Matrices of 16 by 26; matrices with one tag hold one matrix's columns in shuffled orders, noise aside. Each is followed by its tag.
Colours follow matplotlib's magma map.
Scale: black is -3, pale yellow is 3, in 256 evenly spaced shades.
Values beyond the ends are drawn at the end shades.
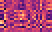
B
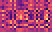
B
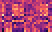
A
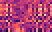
A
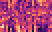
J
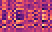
B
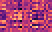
B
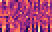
J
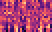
J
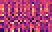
A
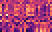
A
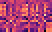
A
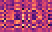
B
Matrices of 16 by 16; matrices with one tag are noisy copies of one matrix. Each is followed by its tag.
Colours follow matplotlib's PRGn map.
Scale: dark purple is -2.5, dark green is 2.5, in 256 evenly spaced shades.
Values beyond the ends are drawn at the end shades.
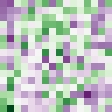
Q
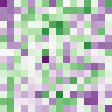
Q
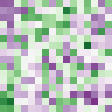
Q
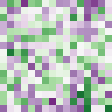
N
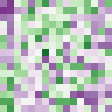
Q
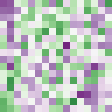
Q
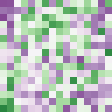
Q
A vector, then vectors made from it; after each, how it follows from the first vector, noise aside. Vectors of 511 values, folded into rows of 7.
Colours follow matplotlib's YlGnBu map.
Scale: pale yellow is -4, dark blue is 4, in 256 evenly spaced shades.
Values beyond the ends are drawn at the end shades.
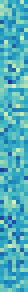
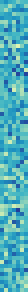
reversed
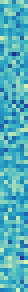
wrapped around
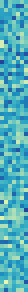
wrapped around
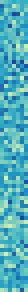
wrapped around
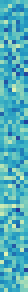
reversed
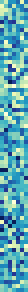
scaled up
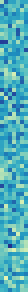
wrapped around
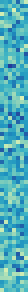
wrapped around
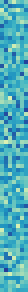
wrapped around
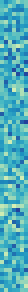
reversed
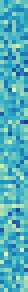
reversed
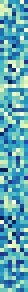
scaled up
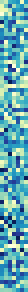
scaled up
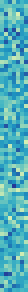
wrapped around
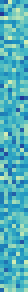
wrapped around
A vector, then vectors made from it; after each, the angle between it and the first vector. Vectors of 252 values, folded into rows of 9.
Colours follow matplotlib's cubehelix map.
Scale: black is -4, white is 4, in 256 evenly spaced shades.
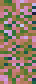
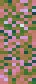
nearly parallel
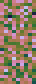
partly aligned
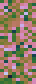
orthogonal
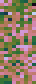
partly opposed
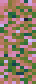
orthogonal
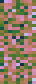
partly opposed
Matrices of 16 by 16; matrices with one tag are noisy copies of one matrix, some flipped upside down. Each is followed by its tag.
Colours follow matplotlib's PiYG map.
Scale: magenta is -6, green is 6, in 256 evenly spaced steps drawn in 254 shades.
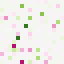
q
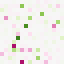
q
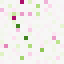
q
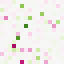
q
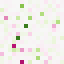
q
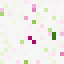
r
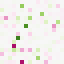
q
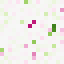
r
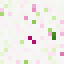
r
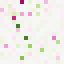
q
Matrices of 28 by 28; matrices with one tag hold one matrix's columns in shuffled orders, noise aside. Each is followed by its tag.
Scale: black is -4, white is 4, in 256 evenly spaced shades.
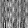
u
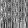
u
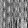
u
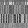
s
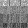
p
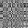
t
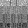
p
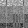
p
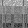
p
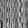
u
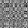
t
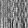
u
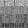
p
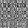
t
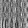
u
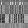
s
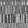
s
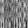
u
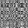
t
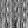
u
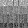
p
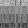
p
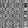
t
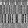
s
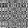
t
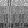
p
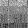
p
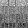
p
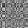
t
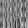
u
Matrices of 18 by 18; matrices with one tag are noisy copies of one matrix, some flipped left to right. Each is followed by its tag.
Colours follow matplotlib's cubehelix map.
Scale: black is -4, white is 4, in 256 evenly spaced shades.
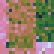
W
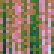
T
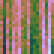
T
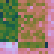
W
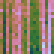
T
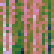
T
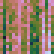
T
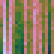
T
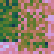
W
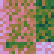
W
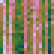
T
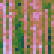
T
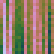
T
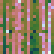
T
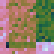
W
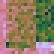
W
